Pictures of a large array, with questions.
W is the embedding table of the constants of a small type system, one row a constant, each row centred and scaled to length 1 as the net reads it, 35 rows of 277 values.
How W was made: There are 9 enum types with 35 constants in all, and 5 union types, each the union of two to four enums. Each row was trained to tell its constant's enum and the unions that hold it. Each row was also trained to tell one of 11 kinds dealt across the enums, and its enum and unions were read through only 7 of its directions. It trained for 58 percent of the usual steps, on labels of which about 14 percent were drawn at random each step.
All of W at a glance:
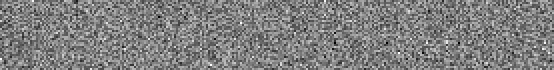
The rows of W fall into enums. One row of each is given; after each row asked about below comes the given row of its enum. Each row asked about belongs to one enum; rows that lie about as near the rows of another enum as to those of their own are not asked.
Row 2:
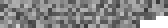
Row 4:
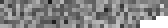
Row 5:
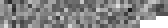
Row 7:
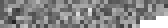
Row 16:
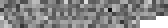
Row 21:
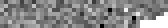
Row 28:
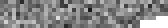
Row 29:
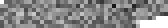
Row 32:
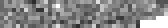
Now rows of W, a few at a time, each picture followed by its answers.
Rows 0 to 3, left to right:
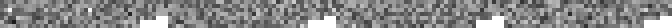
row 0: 7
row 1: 21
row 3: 28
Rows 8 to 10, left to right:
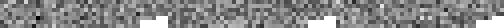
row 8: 28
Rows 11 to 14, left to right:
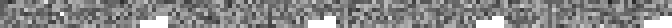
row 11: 7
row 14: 16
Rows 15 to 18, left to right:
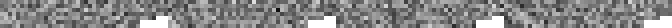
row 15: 28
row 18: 21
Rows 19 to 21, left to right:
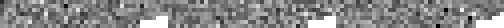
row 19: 7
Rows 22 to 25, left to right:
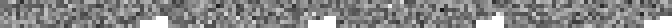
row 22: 28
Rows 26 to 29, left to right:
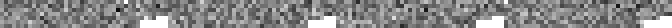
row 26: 21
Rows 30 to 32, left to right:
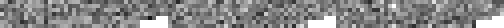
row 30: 16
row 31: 7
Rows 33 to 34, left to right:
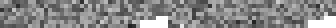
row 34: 28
